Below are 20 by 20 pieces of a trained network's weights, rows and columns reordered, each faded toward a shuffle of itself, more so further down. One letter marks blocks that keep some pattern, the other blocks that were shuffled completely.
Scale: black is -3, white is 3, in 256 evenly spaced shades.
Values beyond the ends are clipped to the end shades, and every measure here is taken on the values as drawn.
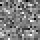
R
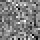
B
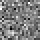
B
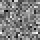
R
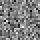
R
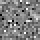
R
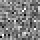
B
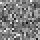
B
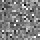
R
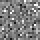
R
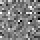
B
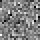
R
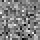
R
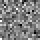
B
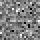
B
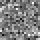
R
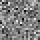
B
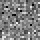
R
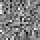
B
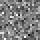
R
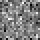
B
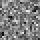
R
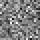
R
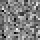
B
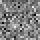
R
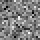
R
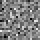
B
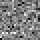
R
